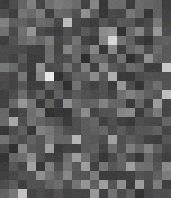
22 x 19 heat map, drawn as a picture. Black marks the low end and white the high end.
Stripes: none. Mirror symmetry: none. Seam: none. Odd rows or columns: none. Slope: none. Grain: fine. Histogram: skewed, a long tail of high values.
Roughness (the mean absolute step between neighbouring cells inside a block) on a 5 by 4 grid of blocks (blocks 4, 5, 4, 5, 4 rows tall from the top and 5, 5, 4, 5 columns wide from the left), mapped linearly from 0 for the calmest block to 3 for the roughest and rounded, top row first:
1 1 1 1 / 0 1 3 1 / 1 1 0 2 / 1 1 0 0 / 1 1 2 1
